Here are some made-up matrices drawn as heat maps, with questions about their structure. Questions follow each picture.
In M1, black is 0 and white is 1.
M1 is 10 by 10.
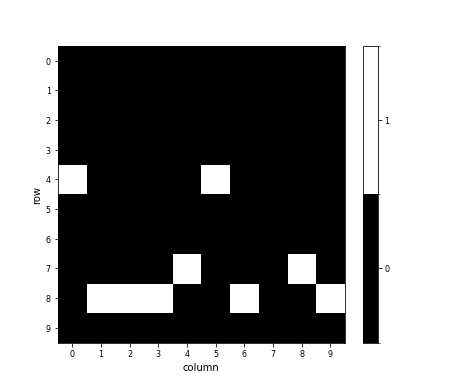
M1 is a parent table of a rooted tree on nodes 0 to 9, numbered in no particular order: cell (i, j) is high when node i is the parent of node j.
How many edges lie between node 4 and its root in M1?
1
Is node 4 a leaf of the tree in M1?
no
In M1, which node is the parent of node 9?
8
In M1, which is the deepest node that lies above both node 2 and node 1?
8
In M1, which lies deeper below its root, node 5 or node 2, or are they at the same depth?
the same depth
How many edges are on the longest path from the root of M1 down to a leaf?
2
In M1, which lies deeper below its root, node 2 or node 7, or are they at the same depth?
node 2
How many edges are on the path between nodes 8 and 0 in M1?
3
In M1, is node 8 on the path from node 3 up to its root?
yes
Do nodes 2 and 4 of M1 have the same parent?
no
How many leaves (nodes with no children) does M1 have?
7
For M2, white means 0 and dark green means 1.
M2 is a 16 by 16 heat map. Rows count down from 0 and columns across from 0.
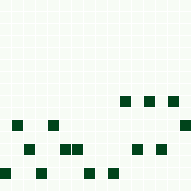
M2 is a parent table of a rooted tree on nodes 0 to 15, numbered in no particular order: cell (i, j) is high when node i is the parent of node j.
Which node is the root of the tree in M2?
8
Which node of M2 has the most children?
12
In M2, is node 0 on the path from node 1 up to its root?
no
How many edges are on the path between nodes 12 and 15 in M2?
3
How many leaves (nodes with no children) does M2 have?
12
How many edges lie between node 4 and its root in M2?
2
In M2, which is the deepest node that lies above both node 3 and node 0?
14
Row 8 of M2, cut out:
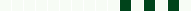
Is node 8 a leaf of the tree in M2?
no
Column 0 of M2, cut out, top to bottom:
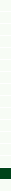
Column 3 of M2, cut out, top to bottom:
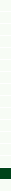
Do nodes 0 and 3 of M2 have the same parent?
yes
